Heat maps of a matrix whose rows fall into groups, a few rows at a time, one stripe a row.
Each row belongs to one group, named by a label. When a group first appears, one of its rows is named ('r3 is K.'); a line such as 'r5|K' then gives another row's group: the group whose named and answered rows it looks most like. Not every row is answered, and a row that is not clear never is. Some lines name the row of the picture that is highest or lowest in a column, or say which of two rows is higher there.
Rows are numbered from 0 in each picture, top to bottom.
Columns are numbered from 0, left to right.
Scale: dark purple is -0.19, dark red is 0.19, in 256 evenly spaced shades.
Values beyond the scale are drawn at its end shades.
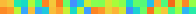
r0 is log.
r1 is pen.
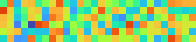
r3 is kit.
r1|pen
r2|log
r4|pen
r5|log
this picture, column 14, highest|1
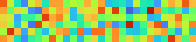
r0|log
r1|pen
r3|kit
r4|pen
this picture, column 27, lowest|4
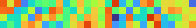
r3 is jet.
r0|pen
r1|log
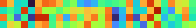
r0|kit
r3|jet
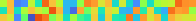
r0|log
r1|log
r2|kit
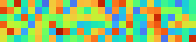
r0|pen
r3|kit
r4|pen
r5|kit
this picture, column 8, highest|4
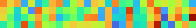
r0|pen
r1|kit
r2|kit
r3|jet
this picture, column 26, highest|3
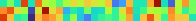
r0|jet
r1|kit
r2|kit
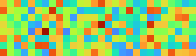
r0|pen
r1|kit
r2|log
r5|pen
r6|jet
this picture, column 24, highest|7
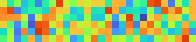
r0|pen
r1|log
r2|kit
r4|jet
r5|log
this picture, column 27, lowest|4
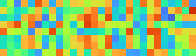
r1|kit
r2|jet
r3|pen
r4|kit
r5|jet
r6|jet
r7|pen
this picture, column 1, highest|3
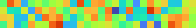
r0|pen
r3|log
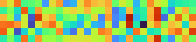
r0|pen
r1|jet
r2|kit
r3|kit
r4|log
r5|jet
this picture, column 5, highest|2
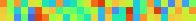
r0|pen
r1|kit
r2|kit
